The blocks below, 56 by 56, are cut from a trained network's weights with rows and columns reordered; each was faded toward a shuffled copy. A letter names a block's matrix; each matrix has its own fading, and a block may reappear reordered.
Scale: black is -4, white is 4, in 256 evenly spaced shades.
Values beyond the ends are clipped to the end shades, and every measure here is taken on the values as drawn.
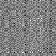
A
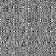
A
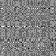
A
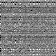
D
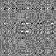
A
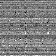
D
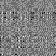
A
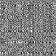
A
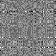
A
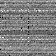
D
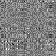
A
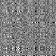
A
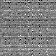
D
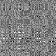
A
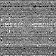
D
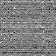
D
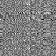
A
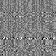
A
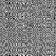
A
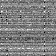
D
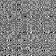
A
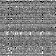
D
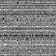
D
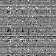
D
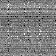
D
